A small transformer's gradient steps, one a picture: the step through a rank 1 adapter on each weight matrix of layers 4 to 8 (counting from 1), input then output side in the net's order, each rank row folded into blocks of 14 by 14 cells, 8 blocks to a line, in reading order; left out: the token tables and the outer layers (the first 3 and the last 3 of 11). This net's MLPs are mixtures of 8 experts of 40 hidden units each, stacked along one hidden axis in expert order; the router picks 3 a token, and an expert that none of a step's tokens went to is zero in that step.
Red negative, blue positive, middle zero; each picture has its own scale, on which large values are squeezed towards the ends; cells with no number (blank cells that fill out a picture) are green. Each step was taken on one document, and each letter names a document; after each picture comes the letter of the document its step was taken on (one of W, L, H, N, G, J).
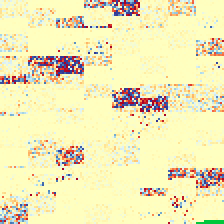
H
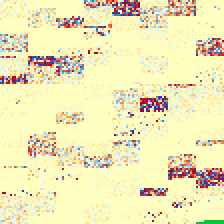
H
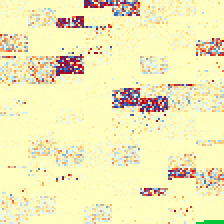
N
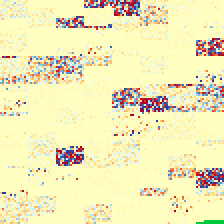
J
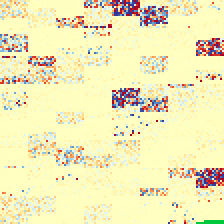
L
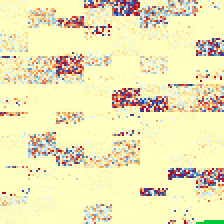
L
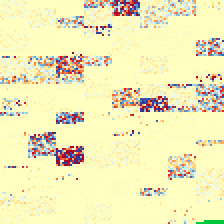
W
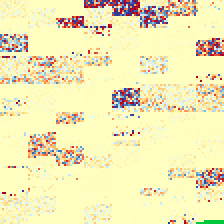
L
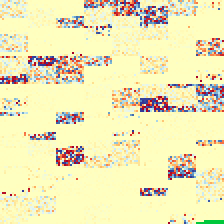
W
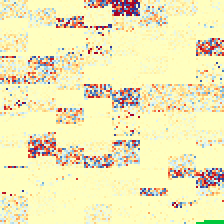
H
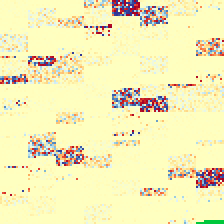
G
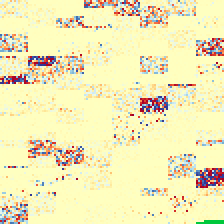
H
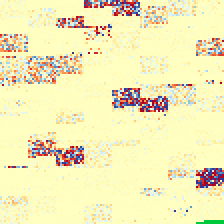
N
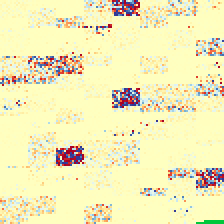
G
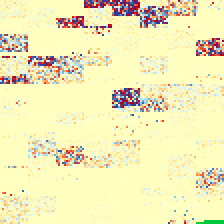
L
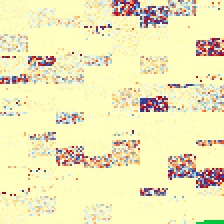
W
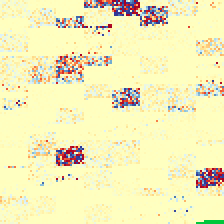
G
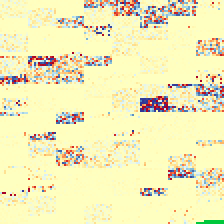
W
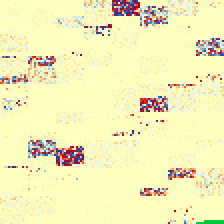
G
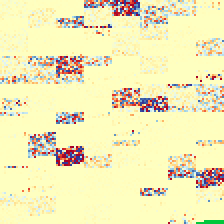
W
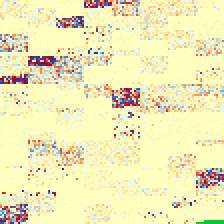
J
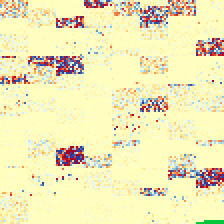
H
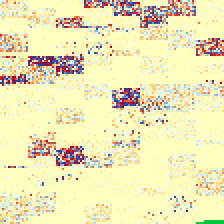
H
